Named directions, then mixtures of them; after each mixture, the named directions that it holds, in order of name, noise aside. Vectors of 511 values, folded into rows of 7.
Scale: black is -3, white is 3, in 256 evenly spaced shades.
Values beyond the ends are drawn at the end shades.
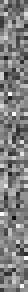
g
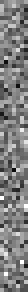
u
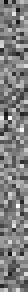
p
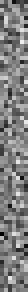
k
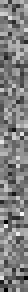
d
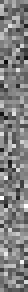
g, u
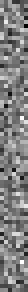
k, u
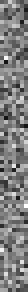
d, u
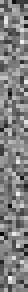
k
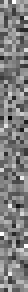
k, p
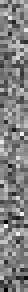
d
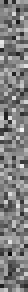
p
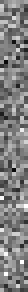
u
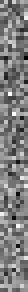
g, k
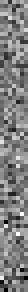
d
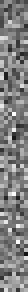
d, g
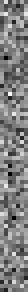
d, g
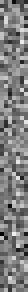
k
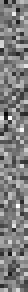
p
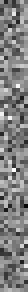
p, u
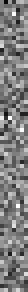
p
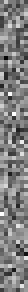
g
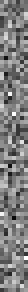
g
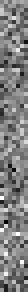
d, u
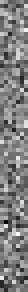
d, k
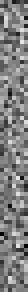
k
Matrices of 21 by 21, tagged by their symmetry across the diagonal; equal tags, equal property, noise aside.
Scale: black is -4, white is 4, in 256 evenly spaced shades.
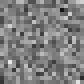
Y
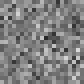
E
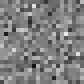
Y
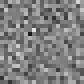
Y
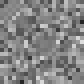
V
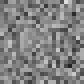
E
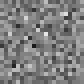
Y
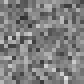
E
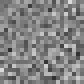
V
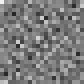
V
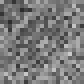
V
